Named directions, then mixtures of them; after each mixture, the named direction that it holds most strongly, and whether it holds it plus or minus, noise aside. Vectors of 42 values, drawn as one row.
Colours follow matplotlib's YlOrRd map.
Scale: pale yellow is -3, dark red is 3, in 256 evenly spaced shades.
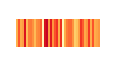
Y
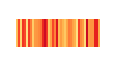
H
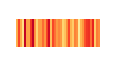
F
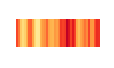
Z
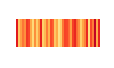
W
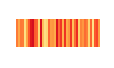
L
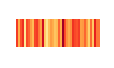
Y, minus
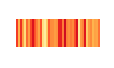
H, minus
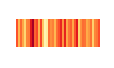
L, plus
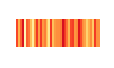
F, minus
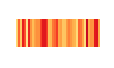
H, plus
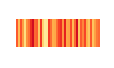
L, plus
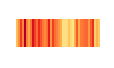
Z, minus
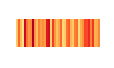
F, plus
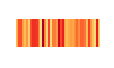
W, minus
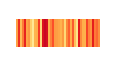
L, minus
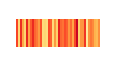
H, minus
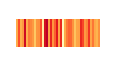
Y, plus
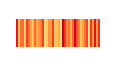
Y, minus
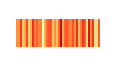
H, minus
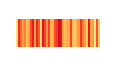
W, minus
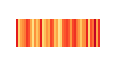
W, plus
